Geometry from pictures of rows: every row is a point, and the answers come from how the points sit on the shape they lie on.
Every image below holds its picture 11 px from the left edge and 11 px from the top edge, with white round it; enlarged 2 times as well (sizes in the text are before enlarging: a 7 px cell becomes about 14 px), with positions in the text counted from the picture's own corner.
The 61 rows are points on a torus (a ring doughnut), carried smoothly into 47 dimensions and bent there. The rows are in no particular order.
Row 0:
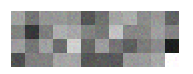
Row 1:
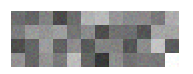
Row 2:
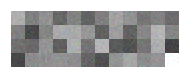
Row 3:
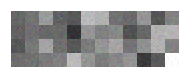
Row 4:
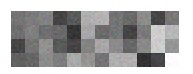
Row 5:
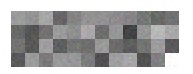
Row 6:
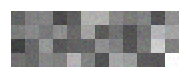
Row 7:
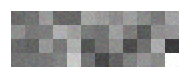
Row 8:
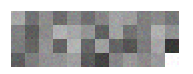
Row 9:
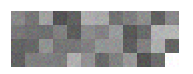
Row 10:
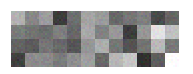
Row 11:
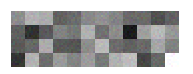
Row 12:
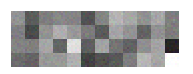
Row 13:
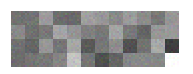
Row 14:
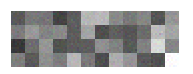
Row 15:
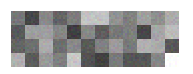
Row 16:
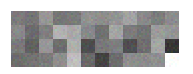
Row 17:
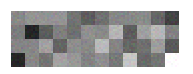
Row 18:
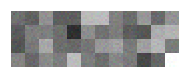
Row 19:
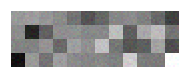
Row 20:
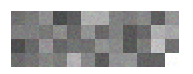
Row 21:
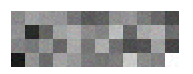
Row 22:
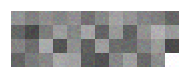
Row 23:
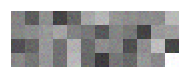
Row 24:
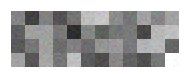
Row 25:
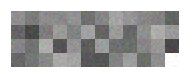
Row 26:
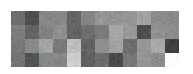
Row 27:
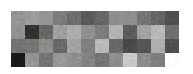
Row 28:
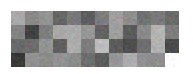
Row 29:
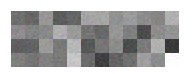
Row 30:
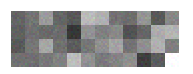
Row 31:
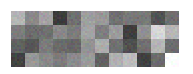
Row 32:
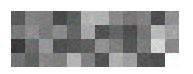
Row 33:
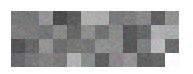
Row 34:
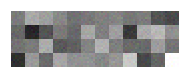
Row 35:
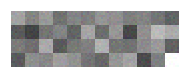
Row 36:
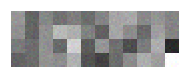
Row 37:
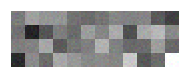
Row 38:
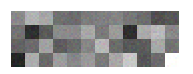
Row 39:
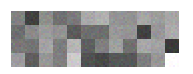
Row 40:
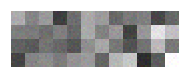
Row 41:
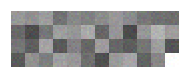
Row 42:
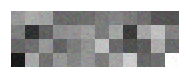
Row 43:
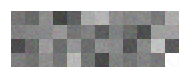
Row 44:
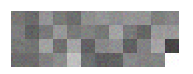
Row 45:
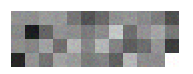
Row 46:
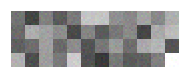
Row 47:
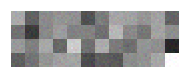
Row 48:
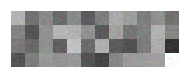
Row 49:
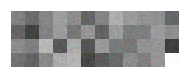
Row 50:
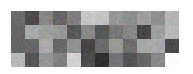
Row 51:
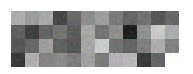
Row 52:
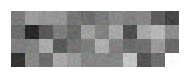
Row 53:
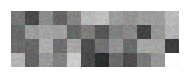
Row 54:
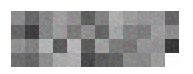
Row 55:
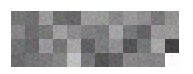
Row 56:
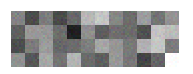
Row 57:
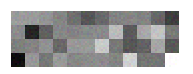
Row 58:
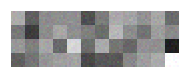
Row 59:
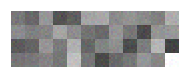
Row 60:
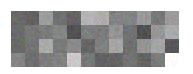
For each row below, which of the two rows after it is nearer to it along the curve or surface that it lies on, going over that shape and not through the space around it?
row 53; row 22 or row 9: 9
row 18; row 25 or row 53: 53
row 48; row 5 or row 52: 5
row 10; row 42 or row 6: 6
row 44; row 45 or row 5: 5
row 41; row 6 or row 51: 51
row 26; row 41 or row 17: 41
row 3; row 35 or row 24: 24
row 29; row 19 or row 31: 31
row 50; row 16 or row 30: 30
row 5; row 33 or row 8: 8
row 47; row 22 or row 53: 22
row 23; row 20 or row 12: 20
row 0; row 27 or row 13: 27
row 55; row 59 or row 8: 59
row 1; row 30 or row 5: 30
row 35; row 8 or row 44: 8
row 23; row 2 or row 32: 32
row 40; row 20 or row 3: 20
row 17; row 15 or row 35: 35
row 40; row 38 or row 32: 32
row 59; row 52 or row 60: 60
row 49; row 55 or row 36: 55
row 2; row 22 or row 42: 22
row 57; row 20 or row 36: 36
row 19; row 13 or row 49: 49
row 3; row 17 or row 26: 26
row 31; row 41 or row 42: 41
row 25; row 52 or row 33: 52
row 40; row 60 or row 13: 60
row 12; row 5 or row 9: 5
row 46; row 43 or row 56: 56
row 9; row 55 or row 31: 31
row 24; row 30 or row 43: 30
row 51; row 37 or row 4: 37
